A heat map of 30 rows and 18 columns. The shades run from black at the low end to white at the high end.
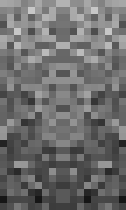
No single row or column stands out from its neighbours. The histogram is bell-shaped. Fine speckle covers the field. There is an overall slope up to the top. The left and right halves mirror each other.
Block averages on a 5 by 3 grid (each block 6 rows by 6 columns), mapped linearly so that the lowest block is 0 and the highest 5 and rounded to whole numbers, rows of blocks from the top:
5 5 5 / 3 4 3 / 2 3 2 / 1 2 1 / 0 0 0
